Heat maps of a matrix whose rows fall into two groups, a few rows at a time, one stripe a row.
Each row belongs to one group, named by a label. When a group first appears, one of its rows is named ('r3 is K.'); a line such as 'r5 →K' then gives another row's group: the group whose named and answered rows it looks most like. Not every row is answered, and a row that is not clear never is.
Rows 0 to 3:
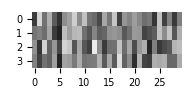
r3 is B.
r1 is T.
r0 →T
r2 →B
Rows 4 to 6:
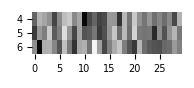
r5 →T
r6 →B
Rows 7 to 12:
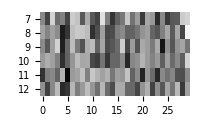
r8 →T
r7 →B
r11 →B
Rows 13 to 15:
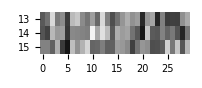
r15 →T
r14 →B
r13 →B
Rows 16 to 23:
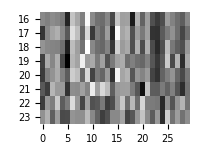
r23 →T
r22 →T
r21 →B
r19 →T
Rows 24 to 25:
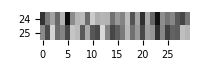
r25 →B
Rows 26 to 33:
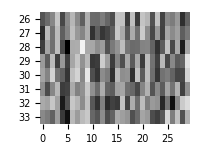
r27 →T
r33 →T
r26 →T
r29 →B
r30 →B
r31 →T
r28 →T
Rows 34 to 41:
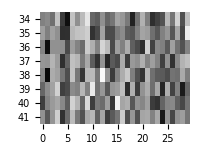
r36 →B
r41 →T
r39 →T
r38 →B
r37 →T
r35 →T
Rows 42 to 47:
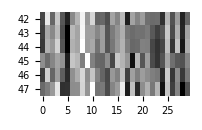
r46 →T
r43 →T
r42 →T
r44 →T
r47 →T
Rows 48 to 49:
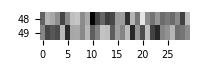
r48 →T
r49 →B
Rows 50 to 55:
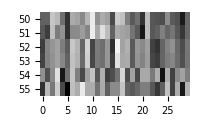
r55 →T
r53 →B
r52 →B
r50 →B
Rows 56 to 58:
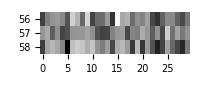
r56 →B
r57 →T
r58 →B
